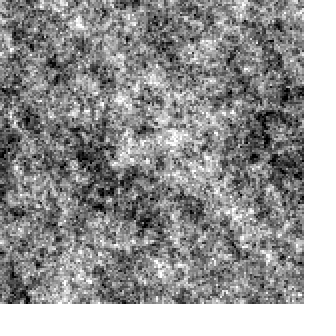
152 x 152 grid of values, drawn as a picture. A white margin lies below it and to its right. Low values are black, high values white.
Neither half mirrors the other. No row or column stands out. The texture is blotchy. There are no regular stripes. There is no overall slope.
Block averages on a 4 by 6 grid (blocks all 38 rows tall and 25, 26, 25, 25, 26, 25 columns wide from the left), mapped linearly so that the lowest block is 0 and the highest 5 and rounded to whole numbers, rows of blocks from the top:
2 3 3 2 3 2 | 1 2 4 5 2 0 | 2 1 1 3 4 1 | 2 4 2 3 3 3
